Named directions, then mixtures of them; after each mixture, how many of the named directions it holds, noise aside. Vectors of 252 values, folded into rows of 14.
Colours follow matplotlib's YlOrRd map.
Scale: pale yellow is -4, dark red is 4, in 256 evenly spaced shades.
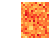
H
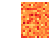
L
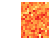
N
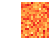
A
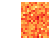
two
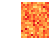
two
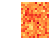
two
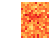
three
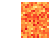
three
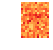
three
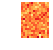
two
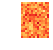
three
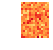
two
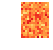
two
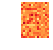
one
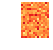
two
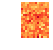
three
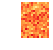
three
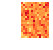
three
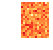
three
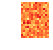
two
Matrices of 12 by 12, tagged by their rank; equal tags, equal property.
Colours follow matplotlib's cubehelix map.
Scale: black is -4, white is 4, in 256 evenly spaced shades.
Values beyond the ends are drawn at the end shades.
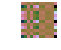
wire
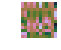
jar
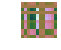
wire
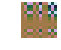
wire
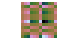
wire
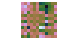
jar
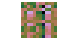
jar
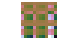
wire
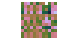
jar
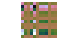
wire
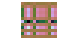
wire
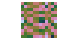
jar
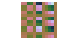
wire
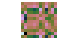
jar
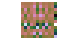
jar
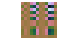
wire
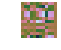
jar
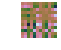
jar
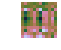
jar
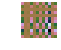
wire
